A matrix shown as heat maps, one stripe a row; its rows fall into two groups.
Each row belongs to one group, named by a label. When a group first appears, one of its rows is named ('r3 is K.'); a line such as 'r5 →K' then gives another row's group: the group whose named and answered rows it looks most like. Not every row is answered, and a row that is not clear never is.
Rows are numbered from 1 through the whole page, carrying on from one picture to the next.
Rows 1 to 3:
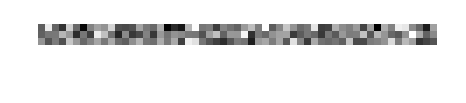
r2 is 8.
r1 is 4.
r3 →4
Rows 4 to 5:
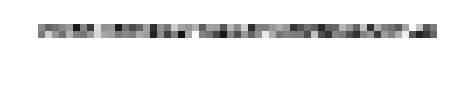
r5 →4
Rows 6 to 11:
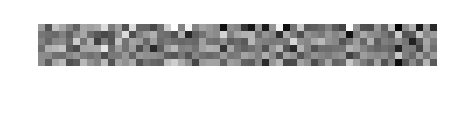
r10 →4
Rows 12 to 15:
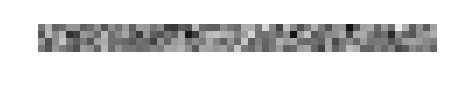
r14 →8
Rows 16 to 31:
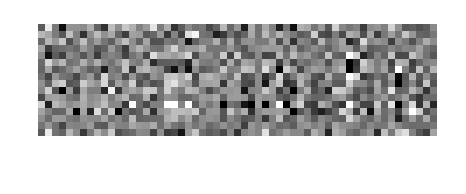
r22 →4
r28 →8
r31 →4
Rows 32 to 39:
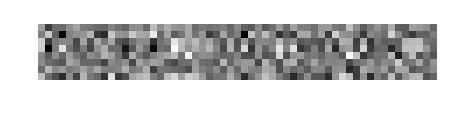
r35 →8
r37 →4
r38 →4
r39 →8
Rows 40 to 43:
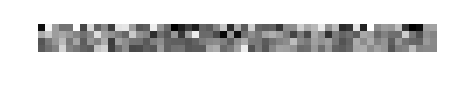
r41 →4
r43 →8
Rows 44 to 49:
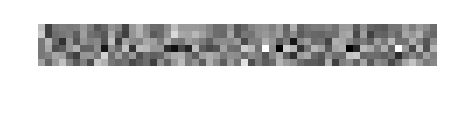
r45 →8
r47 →4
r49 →8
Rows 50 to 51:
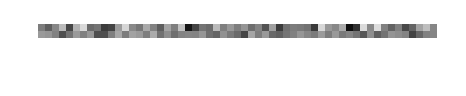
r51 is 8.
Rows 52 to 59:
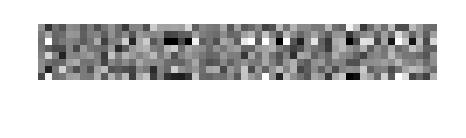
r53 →4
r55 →8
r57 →4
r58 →8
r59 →4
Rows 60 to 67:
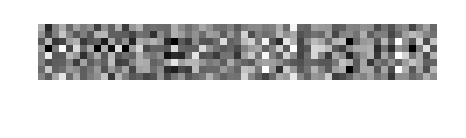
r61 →8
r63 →8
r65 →8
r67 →8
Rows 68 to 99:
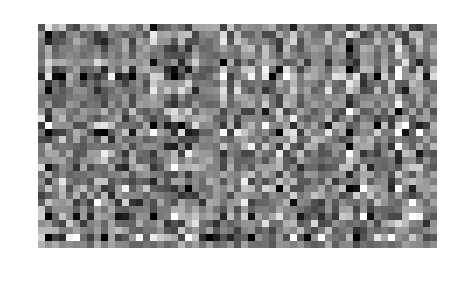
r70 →4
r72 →4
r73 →4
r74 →4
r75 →4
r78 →4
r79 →4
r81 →8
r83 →4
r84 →8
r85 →4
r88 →8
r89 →4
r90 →8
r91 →4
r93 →8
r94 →8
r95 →8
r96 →4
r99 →8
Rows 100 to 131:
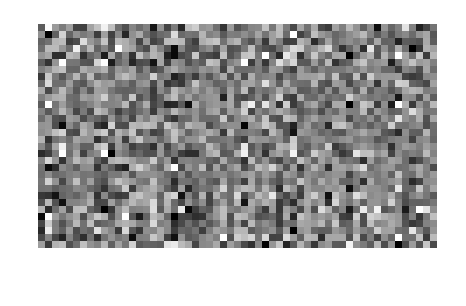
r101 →8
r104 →4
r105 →8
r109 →8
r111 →4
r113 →4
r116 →8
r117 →8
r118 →8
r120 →8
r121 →4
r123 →4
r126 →4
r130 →4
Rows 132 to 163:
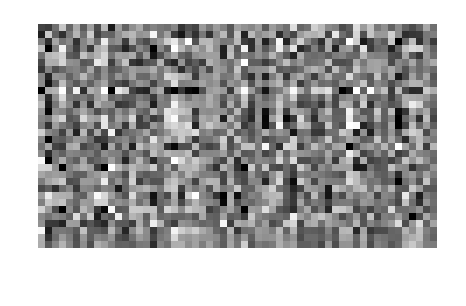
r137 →8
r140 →8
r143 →8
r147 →8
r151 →8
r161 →8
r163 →8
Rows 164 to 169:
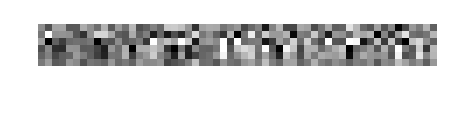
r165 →4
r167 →4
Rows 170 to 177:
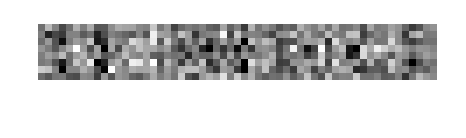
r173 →4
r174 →4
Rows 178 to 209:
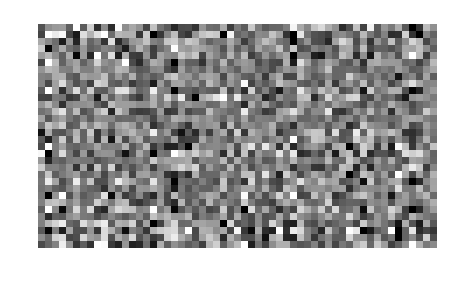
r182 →8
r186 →8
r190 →8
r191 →8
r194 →8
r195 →4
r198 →8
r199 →4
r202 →8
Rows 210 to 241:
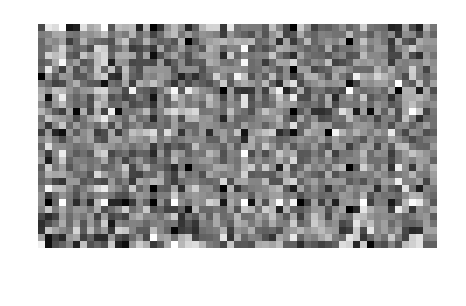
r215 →8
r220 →8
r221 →8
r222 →8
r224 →8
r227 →4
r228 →8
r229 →8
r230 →4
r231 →8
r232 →4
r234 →8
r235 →8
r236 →4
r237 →8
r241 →8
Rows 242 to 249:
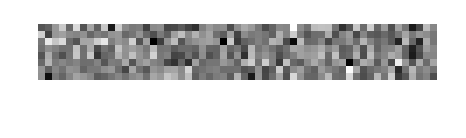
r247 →4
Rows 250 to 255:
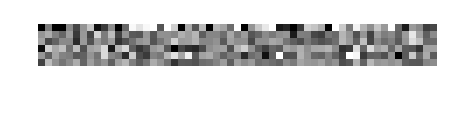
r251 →8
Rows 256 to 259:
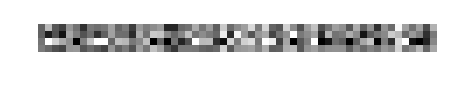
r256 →4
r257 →4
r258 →4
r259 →4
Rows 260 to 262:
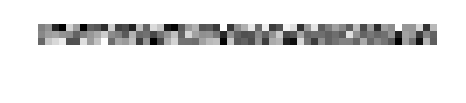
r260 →4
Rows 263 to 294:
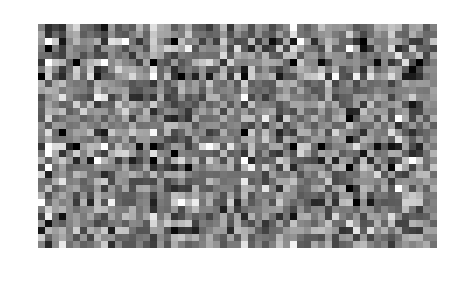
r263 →4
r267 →4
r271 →8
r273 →8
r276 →4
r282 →8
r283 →4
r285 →8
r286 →4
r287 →8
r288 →8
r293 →8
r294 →8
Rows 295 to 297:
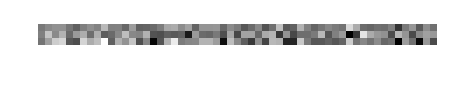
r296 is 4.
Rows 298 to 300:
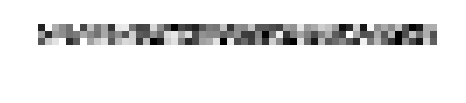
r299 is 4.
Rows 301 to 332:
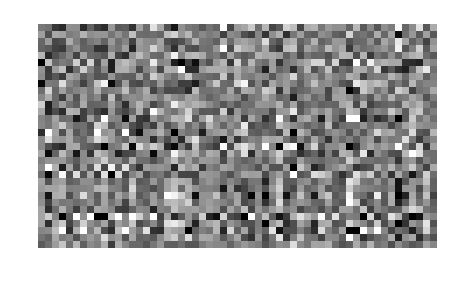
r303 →4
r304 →4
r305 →8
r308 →4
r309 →8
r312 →8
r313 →4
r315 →8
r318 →4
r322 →8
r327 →8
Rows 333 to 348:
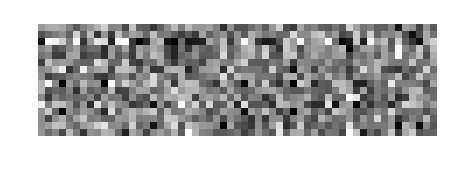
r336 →4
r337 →4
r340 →4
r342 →8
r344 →8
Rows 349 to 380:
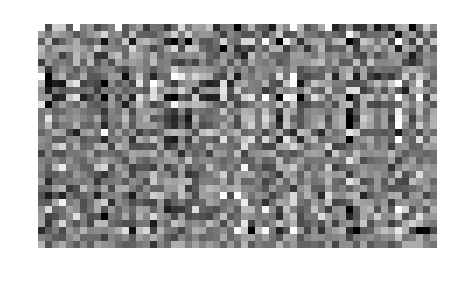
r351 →4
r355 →8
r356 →8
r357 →4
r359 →4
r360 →8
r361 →4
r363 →4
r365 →4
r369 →8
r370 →4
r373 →4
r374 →8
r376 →4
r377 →8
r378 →4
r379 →4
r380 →8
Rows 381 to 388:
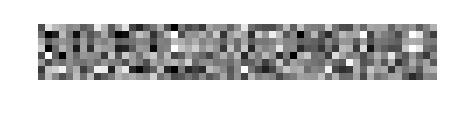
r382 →8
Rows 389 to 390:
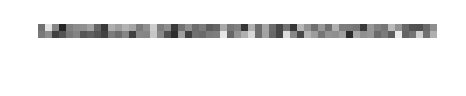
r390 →4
